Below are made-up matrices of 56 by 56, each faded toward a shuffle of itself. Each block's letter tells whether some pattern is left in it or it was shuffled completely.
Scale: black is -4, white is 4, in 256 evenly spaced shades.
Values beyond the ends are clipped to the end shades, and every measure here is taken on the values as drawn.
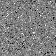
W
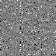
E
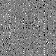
E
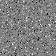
W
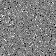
W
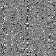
E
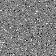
W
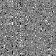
E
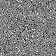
W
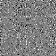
E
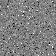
W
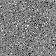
W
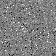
W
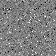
W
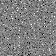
W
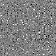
E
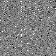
E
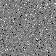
W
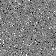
W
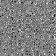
E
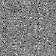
E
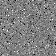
W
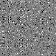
E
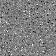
W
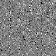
E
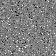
W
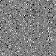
E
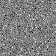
W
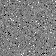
W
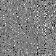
E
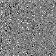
E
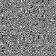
E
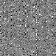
E
